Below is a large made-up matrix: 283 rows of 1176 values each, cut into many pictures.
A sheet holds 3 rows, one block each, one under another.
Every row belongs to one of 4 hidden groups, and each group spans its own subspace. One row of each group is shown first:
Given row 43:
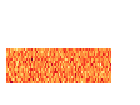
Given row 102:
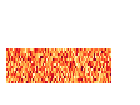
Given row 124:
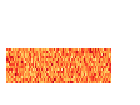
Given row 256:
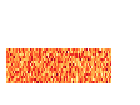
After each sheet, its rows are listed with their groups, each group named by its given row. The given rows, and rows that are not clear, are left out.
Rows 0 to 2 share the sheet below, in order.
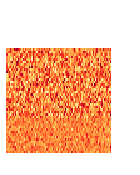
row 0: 43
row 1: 124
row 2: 124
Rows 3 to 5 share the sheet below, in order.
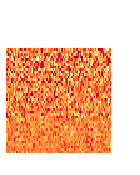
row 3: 256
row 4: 43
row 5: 102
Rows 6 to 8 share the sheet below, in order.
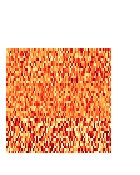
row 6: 256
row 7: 124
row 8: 102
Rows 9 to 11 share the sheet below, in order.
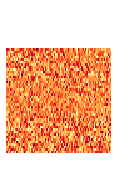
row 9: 124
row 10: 256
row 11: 102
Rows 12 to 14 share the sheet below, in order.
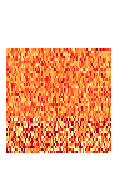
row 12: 124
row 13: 124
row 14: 43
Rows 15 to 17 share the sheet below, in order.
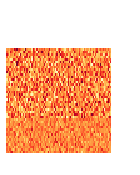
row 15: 43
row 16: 43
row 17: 43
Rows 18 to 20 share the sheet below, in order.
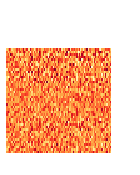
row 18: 256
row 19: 256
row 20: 256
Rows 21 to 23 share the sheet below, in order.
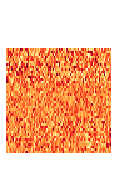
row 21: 43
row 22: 102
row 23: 102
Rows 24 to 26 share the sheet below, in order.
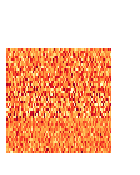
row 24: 124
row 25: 124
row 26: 43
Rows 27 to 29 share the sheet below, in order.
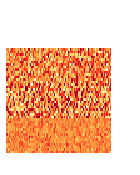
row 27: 256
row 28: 124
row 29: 43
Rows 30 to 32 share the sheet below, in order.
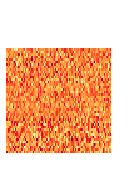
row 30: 43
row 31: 124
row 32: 124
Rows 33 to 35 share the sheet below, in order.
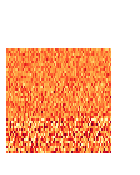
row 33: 124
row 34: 102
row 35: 124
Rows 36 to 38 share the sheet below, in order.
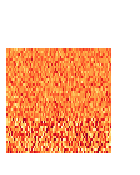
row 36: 43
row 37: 124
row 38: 102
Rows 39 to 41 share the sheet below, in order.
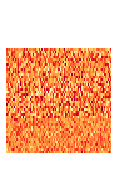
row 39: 124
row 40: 256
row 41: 43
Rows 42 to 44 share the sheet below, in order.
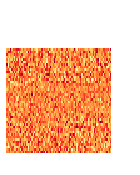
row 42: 43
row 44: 256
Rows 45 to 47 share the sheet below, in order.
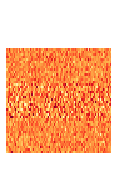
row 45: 256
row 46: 43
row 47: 43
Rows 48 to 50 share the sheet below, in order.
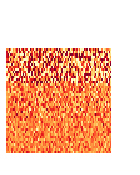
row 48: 256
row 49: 124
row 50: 256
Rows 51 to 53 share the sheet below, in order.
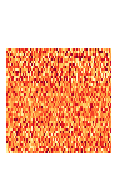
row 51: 256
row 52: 124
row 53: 43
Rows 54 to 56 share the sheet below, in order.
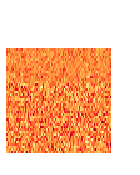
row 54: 102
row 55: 102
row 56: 102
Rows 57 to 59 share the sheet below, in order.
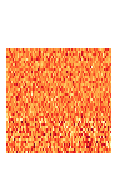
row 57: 256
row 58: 43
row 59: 102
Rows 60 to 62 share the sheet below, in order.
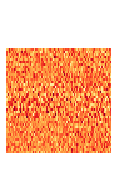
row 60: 102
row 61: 124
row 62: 256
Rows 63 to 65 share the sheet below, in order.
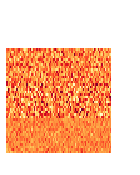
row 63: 124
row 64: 124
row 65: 43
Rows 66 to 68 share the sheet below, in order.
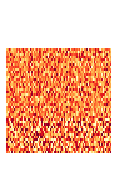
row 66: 256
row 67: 256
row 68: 256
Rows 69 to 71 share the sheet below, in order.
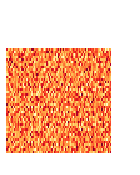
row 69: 124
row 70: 256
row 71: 256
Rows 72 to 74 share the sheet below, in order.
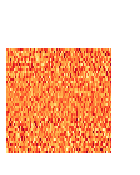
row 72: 102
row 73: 256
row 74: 124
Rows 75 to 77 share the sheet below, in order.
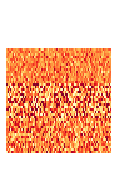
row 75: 124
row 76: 124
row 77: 102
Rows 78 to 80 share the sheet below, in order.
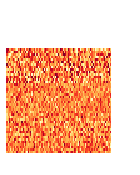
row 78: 124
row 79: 43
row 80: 102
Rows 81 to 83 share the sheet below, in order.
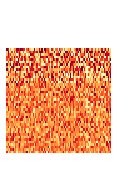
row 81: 102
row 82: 102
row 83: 102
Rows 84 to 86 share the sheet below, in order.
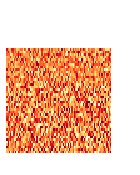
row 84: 256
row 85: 102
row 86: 102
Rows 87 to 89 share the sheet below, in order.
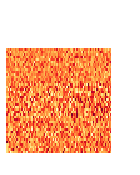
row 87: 256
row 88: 256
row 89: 43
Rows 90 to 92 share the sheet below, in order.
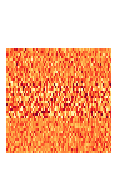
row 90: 43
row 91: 124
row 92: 256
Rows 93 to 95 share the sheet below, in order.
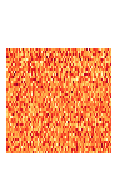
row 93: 256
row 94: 43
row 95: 256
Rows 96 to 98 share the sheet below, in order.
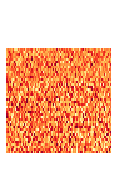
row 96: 43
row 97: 43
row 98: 256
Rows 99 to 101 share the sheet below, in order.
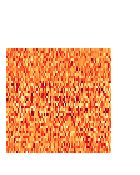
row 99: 43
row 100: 124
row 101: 102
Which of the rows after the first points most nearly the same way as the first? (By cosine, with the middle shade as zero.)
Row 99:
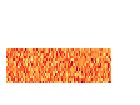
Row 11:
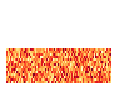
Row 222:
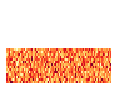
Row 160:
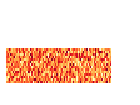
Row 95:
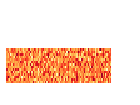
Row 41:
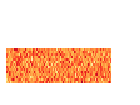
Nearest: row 41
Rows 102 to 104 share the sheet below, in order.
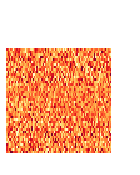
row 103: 43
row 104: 43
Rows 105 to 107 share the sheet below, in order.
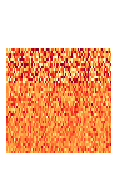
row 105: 124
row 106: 102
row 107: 102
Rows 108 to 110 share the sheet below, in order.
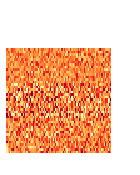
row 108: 256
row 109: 43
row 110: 43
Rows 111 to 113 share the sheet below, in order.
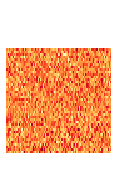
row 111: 124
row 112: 102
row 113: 124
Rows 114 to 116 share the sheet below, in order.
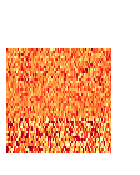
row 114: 124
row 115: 256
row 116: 43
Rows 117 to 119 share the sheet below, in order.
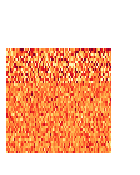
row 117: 124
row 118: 43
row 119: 102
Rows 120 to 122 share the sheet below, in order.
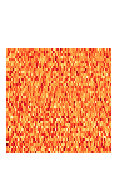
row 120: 124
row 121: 43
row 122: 124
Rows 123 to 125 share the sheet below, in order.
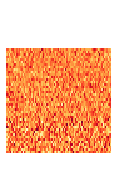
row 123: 124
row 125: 256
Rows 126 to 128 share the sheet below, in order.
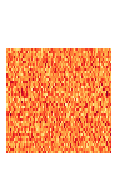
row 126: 43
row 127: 124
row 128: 102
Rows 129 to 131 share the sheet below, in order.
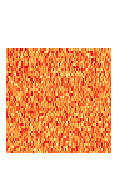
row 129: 43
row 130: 43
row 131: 256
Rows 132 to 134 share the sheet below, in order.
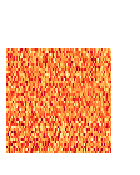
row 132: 43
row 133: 124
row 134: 124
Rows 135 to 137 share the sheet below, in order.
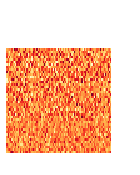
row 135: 43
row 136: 43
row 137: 43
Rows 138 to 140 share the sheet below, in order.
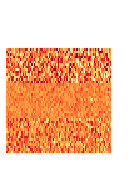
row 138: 256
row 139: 102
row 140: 43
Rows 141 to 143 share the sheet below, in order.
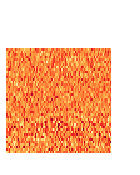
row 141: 102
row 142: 43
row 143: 124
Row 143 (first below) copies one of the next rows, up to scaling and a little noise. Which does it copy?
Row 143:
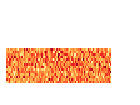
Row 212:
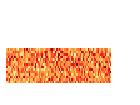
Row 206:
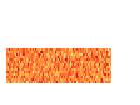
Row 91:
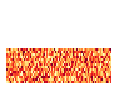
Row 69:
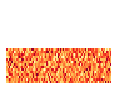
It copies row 212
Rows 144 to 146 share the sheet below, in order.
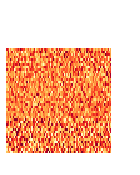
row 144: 102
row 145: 256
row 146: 43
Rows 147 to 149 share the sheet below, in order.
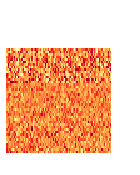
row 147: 43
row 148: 124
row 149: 43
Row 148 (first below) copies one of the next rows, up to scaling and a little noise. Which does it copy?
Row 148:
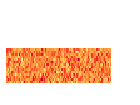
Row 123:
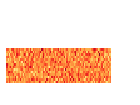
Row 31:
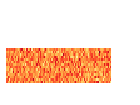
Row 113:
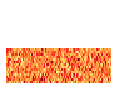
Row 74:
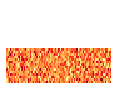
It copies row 113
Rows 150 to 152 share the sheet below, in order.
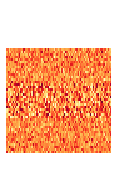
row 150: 102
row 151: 43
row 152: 102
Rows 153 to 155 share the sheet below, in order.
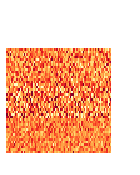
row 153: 256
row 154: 43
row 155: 256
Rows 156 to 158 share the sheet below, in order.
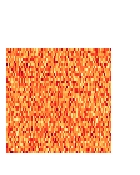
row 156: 43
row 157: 256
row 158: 43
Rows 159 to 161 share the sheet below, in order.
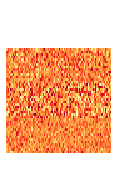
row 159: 124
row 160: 256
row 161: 43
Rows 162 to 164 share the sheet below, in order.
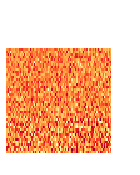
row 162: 256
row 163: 124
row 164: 256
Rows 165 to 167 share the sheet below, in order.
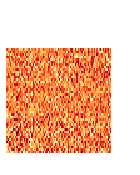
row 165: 256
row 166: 43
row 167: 43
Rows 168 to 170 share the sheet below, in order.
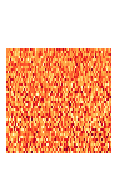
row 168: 102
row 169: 256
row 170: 124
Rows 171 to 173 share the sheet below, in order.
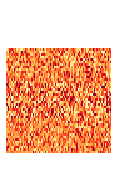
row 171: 102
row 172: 102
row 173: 256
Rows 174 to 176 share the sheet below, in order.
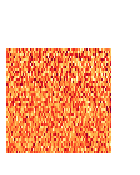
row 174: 256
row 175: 102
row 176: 102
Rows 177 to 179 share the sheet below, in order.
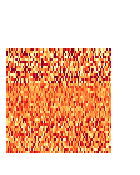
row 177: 102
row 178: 43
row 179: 102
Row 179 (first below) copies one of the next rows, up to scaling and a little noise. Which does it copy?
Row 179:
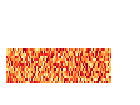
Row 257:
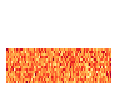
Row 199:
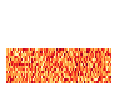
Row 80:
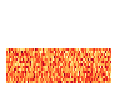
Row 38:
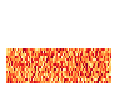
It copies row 38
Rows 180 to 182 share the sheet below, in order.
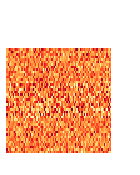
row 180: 124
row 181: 124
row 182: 43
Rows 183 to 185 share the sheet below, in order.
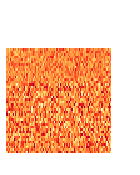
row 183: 102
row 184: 124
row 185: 102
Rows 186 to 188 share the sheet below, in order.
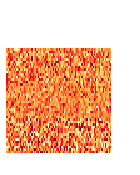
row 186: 43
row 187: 102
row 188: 256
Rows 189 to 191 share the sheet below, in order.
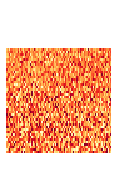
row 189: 256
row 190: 43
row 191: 256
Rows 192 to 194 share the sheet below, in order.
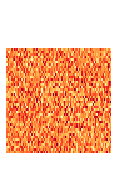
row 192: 43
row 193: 124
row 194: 256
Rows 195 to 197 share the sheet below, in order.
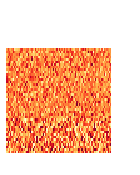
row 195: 43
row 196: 43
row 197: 102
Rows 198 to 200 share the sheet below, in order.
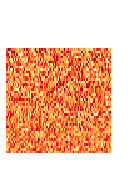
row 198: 124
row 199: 102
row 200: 256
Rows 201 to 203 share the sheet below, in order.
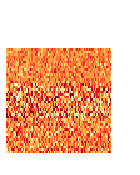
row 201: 43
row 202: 43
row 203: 43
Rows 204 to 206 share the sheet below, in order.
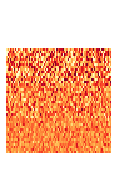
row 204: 102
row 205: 124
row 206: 124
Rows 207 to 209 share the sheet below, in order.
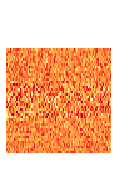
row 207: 43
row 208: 43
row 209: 102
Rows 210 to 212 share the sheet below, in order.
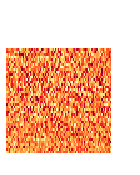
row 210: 124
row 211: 256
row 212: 124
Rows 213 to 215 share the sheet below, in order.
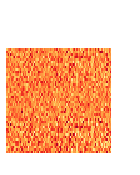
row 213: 256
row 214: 124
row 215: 256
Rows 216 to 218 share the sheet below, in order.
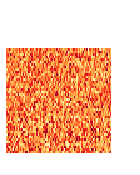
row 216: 256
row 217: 124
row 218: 43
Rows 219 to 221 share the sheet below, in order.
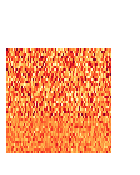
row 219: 102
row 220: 102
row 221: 256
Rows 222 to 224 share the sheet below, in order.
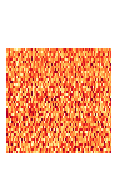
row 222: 43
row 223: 43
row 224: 124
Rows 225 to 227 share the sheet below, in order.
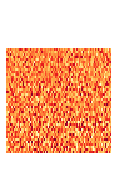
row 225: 256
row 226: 256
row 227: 256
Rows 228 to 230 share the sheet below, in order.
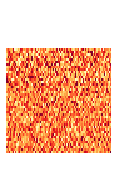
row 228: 43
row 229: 124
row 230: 102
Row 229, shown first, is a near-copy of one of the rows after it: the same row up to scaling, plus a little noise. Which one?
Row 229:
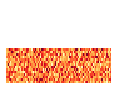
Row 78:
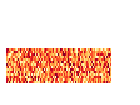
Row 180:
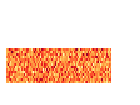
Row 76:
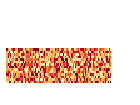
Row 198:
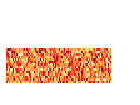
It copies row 180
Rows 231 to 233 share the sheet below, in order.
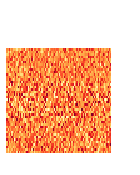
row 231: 43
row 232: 43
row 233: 102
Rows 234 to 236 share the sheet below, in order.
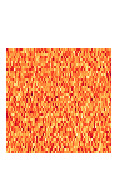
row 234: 102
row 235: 43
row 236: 102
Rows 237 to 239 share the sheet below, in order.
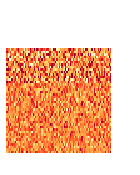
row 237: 124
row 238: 102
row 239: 102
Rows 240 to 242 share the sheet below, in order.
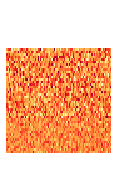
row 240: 124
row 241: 124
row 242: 256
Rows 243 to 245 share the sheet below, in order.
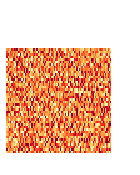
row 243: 43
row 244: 256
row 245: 124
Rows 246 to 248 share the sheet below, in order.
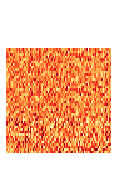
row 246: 256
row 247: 256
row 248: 102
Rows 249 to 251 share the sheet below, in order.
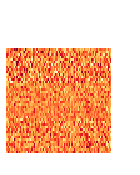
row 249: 43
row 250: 102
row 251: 102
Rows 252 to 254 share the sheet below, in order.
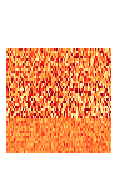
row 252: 256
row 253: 256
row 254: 102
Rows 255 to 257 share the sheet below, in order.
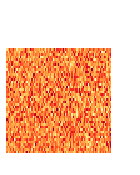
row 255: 102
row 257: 102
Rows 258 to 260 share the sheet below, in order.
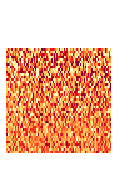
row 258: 124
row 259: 124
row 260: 43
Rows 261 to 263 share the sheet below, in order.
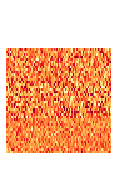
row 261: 256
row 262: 102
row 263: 43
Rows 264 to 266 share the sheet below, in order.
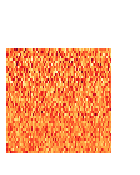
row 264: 43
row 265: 102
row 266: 43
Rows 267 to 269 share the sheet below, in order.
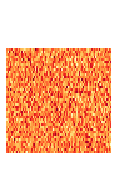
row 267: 102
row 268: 256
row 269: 102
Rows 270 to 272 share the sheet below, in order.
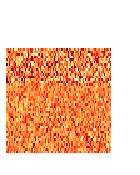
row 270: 43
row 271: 43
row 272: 102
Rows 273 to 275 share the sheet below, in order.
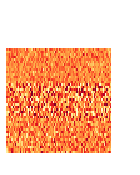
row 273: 124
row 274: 256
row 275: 43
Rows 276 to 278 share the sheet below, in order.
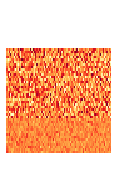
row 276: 124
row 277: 102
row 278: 43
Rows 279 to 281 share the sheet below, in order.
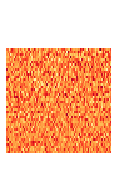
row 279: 256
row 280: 124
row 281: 124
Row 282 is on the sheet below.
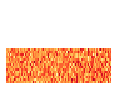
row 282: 256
